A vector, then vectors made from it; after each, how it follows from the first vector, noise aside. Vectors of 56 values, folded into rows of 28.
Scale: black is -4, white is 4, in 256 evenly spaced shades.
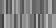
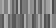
reversed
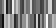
scaled up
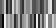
scaled up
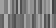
reversed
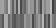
reversed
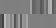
partly zeroed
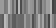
reversed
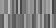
reversed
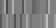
partly zeroed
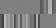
partly zeroed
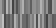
negated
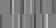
partly zeroed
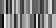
scaled up
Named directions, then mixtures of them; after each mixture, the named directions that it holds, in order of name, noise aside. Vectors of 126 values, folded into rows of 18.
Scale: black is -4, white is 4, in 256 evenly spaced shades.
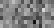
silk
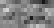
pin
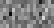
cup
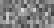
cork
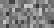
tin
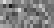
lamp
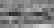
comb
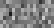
cup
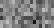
silk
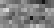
pin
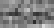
comb, silk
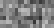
cork, pin, silk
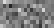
lamp, silk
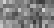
lamp, pin, silk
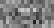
comb, cork, silk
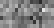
pin, silk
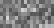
comb, cork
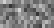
lamp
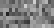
comb, tin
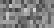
cork, lamp, silk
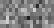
cork, silk, tin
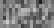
cork, cup, silk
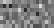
lamp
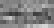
comb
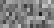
cup, pin, tin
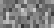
cork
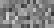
cork
